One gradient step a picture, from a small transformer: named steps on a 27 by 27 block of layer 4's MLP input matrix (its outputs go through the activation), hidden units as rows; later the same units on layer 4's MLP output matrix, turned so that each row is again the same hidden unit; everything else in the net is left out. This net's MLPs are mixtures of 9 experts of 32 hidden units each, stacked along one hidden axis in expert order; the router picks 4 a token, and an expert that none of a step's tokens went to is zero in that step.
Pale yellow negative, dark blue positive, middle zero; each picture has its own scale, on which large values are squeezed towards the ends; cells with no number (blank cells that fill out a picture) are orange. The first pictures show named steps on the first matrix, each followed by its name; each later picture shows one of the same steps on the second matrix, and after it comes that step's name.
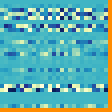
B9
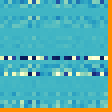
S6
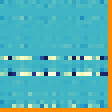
S6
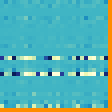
S6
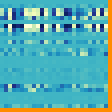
B9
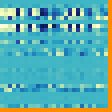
B9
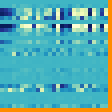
B9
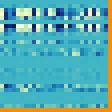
B9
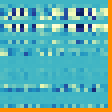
B9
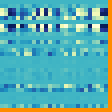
B9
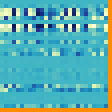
B9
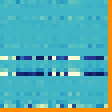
S6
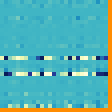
S6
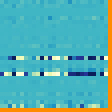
S6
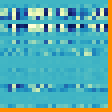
B9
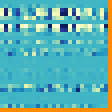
B9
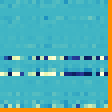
S6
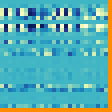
B9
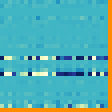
S6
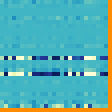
S6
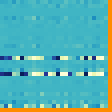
S6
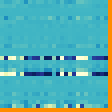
S6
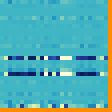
S6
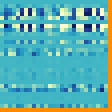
B9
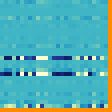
S6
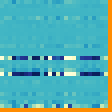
S6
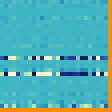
S6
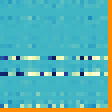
S6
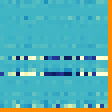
S6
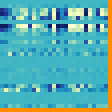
B9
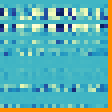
B9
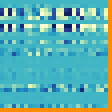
B9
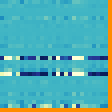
S6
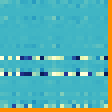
S6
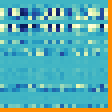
B9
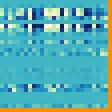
B9
